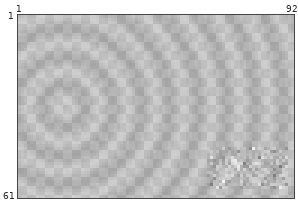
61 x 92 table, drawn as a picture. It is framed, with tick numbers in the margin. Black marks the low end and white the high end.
No row or column stands out. Values change most from cell to cell in the bottom right. In the bottom right lies a patch that is rougher than the rest. On average the colour sits 70% of the way up the scale. Rings spread out from the middle left. No overall slope runs across the table.
